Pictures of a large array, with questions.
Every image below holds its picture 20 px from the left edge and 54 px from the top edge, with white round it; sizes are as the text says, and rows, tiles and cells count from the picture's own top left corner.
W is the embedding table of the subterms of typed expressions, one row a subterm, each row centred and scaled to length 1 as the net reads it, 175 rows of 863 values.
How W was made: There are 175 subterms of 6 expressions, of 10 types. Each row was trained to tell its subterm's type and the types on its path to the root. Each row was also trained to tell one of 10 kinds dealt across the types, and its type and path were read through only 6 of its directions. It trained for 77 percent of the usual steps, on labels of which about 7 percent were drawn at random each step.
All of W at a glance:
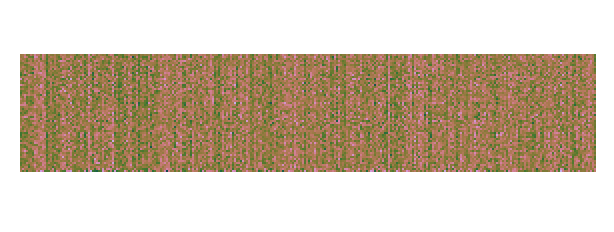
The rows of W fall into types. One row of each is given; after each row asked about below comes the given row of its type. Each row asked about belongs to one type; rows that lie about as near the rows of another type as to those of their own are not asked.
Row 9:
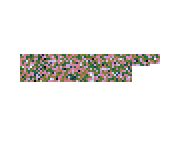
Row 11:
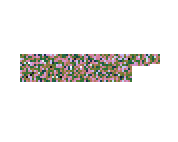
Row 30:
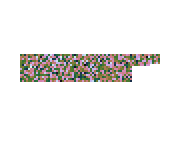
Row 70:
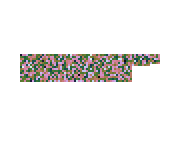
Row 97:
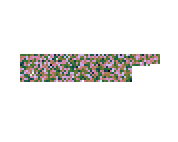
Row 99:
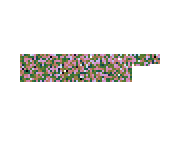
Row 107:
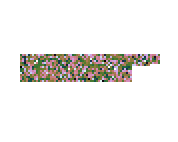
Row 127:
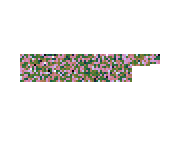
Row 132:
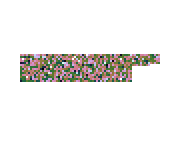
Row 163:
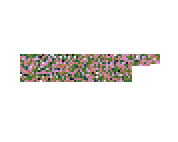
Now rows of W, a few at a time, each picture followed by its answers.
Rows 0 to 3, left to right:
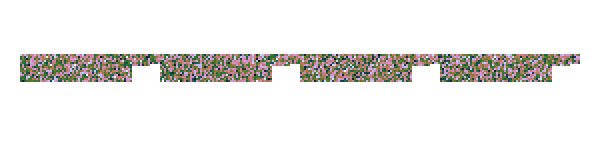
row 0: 132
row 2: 30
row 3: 107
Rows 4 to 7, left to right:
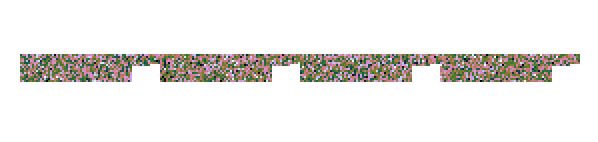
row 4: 107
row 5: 9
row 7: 163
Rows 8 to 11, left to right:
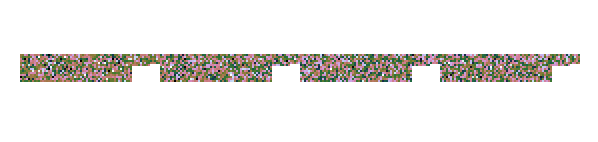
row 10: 11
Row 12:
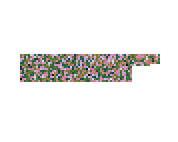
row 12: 97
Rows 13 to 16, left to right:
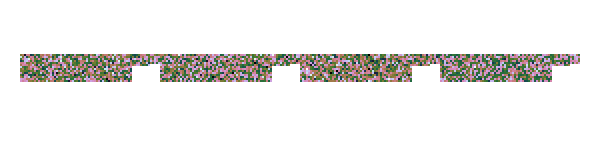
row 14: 99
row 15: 11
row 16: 30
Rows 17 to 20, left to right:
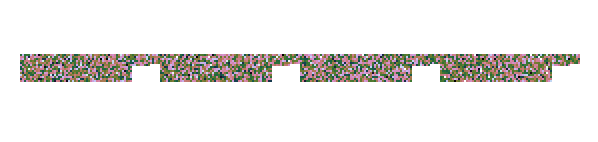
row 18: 9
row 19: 132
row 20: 99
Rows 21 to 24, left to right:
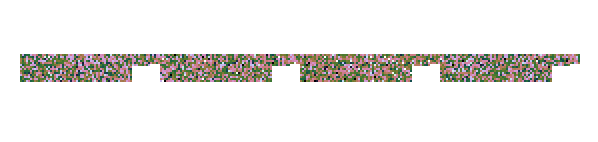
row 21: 99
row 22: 163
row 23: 9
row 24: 30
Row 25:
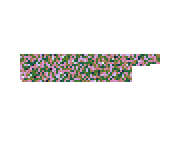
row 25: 127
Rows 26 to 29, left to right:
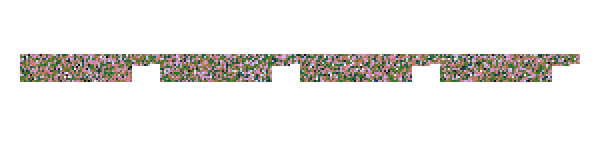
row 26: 107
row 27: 97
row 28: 9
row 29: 9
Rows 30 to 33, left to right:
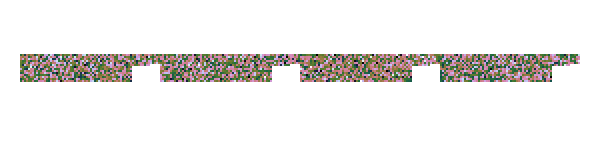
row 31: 30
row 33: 132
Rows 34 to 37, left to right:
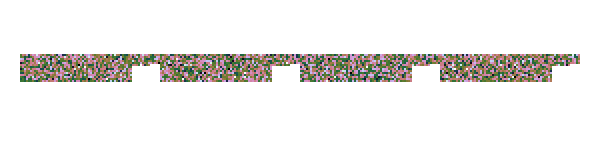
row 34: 107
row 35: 11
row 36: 99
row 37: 99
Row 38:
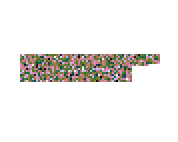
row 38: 99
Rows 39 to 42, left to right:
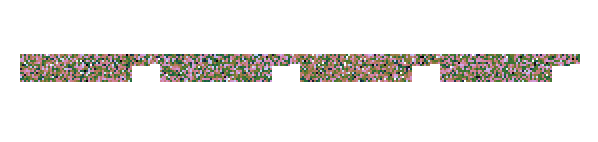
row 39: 11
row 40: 127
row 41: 132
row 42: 163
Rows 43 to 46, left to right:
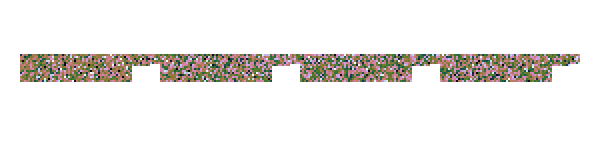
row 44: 163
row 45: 99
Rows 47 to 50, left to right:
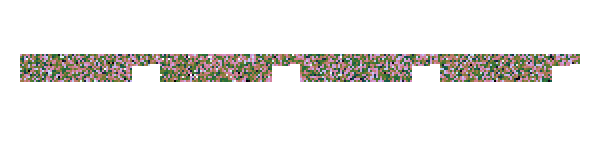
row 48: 9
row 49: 30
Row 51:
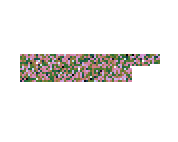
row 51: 70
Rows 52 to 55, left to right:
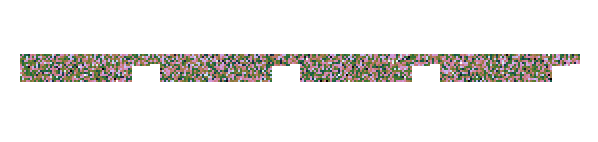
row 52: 127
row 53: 11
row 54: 30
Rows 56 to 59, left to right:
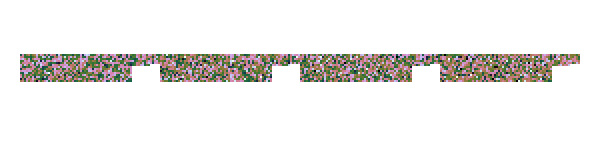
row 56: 163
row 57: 9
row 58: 97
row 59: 163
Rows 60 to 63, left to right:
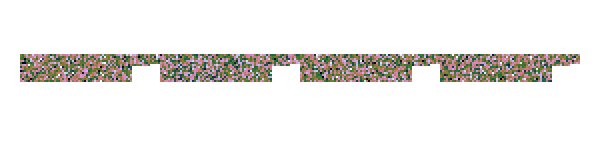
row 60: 70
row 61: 163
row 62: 11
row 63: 9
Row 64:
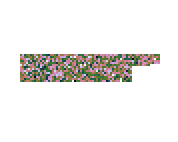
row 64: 127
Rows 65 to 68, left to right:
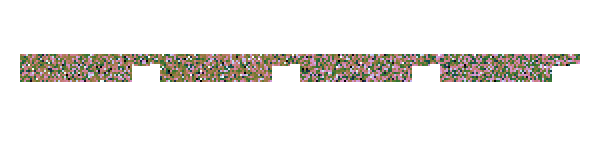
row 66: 99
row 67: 132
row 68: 127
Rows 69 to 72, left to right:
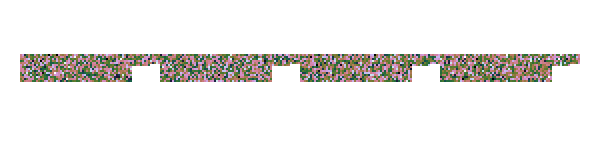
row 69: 127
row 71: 132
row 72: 132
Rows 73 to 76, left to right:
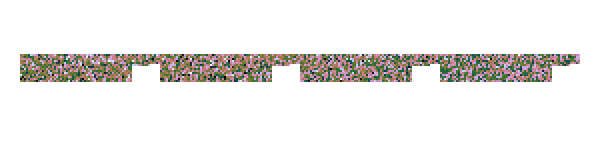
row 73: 9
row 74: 9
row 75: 97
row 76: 132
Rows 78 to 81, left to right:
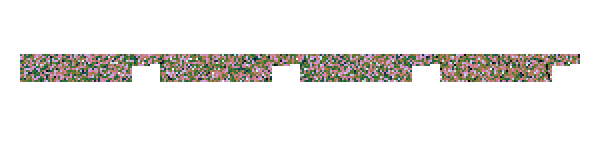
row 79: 70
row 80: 97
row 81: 11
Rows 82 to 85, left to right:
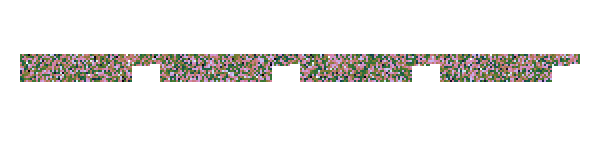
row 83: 99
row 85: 30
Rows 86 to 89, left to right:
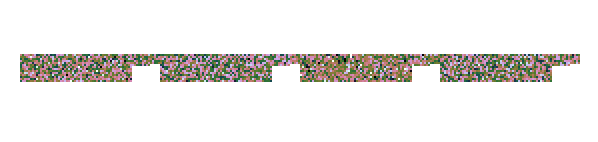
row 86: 70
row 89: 11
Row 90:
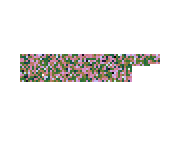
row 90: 107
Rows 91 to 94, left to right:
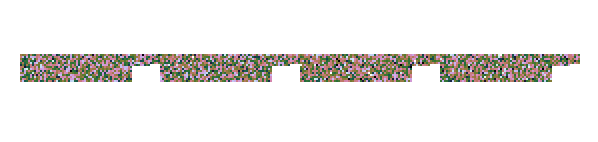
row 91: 97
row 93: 132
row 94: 107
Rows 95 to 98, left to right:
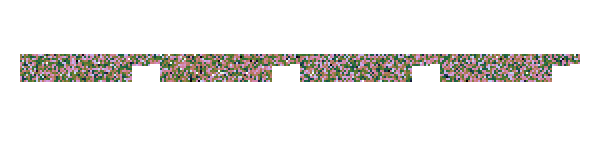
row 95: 9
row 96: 11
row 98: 107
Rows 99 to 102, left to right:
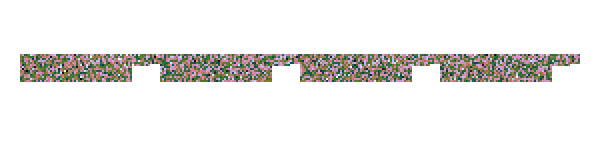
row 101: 127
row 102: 11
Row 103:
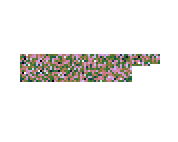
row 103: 70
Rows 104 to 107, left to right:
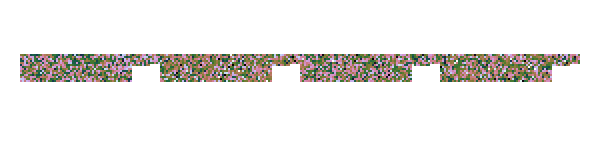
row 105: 132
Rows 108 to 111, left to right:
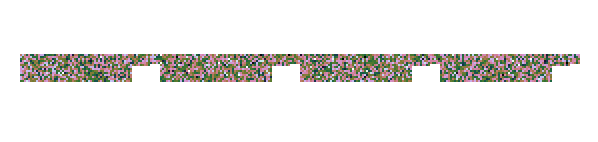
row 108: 127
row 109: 99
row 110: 127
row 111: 99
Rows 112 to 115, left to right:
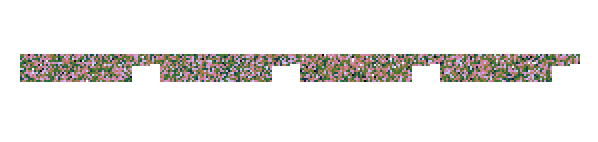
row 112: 70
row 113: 127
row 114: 9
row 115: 97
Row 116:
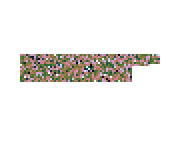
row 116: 99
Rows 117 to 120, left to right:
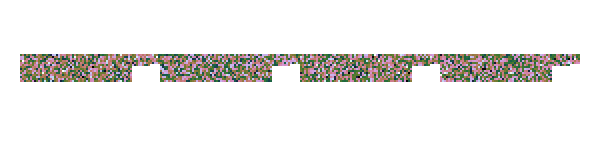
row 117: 30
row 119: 30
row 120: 163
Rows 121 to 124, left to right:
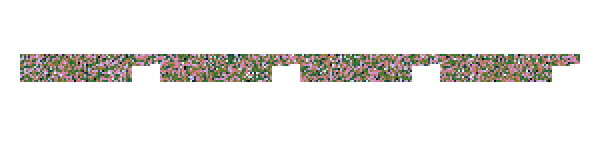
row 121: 97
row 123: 30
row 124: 127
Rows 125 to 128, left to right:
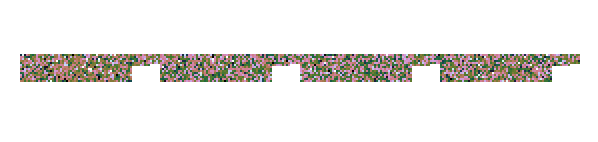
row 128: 70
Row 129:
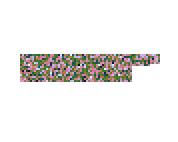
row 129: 30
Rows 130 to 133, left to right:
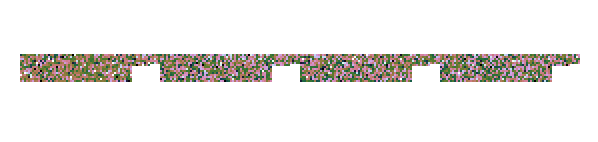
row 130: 97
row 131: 97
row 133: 99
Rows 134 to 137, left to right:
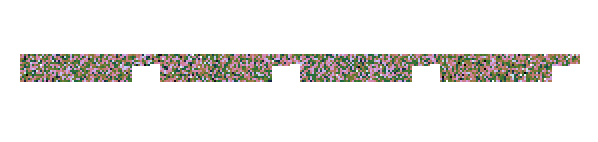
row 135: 163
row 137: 9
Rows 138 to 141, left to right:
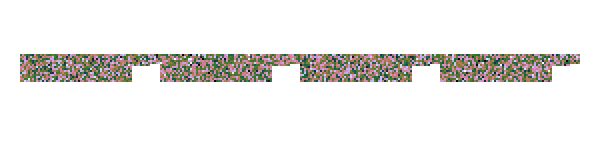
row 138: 127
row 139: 127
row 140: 97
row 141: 70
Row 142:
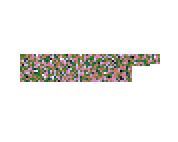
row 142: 11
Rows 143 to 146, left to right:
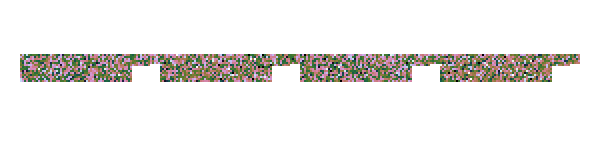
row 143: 30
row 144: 132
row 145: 97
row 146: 99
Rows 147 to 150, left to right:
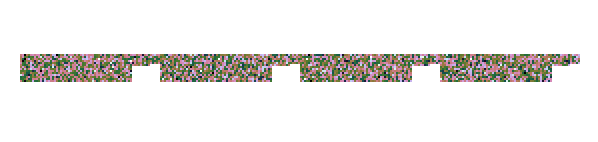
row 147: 9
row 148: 11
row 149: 107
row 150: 9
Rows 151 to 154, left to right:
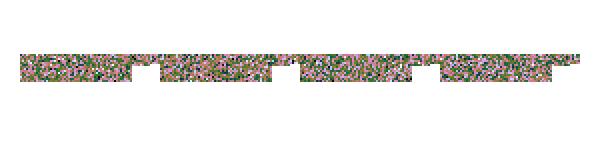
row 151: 11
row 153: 70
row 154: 11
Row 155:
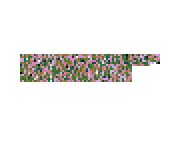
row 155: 107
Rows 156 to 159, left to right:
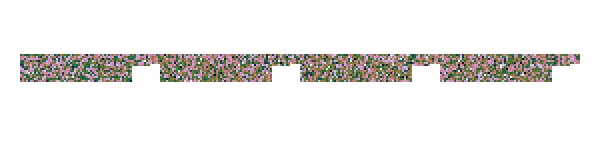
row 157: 99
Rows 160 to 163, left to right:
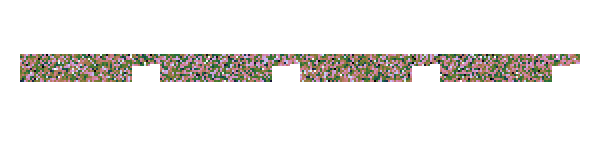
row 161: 163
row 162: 97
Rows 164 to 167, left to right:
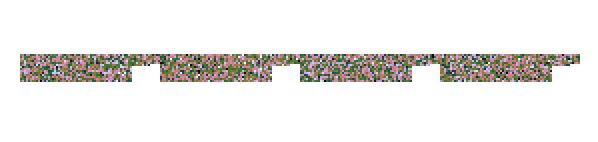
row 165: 70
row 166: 107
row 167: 30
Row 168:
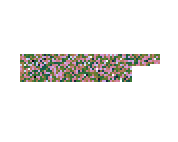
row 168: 127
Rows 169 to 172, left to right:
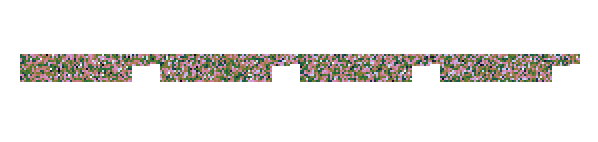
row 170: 97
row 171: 107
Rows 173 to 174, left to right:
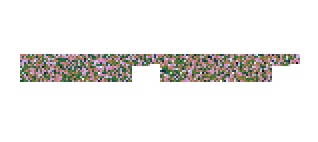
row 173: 99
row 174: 99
